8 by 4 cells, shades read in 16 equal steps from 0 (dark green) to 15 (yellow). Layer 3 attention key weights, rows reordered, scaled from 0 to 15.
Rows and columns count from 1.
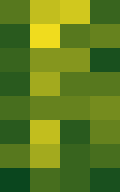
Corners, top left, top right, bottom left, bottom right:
5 3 0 1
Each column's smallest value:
0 4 2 1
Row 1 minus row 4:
3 2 8 -2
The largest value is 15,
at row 2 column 2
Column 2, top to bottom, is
12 15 8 10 6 12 10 4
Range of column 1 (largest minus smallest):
5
